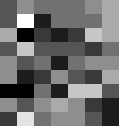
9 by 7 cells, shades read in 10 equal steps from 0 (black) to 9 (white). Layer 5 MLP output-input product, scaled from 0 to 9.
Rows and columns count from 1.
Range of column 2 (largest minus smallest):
9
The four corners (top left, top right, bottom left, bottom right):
3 6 2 1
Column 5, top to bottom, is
4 4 2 3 4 3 7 5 5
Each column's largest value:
6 9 5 6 7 7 6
